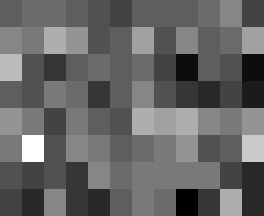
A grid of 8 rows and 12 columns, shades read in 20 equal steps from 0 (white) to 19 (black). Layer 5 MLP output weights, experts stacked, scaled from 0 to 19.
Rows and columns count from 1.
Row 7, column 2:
14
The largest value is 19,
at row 8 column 9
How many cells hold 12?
16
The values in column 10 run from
9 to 16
